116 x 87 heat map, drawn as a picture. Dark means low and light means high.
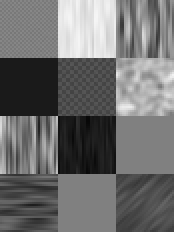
The table splits into 4 rows of 3 panels. Panel 1,1: middling, checkered, faint in contrast. Panel 1,2: very high, streaked downward, faint in contrast. Panel 1,3: middling, streaked downward, strong in contrast. Panel 2,1: very low, flat. Panel 2,2: low, checkered, faint in contrast. Panel 2,3: high, blotchy. Panel 3,1: middling, streaked downward, strong in contrast. Panel 3,2: very low, streaked downward, faint in contrast. Panel 3,3: middling, flat. Panel 4,1: low, streaked across. Panel 4,2: middling, flat. Panel 4,3: low, slanting up to the right, faint in contrast.
